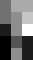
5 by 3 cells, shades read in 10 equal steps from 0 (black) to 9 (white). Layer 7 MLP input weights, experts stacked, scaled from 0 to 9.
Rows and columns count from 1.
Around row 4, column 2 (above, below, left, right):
5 5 0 1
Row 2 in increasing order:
4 5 7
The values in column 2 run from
3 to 6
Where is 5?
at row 2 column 2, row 3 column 2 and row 5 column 2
